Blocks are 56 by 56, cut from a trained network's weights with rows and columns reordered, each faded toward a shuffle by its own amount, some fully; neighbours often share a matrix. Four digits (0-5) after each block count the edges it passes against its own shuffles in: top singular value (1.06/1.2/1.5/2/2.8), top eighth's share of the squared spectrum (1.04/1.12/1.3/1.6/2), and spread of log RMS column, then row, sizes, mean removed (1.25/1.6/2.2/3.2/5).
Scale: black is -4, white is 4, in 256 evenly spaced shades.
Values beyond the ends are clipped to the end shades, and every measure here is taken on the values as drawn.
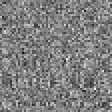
4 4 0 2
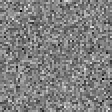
0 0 0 0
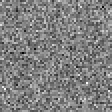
0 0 0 0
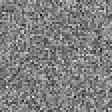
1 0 0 0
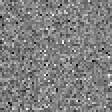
2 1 0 0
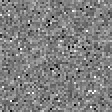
0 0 0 0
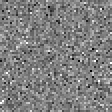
0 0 0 0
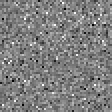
1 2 0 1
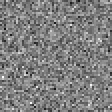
1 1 0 0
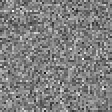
0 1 0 0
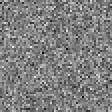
1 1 0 0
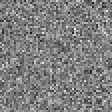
3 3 0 1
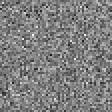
3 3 0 2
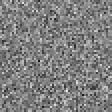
2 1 0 0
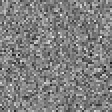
3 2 0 1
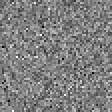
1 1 0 0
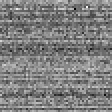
4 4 1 2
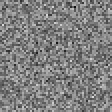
0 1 0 0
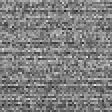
4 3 1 2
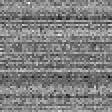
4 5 1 3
